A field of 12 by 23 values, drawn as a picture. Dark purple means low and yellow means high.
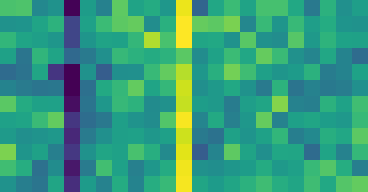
Odd lines: columns 5 and 12. Grain: streaks running down. Ninth with the lowest average: middle left. Ninth with the highest average: top middle.
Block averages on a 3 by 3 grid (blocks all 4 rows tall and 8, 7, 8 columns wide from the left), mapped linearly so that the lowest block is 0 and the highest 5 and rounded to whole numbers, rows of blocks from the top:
2 5 3 / 0 4 2 / 1 3 3
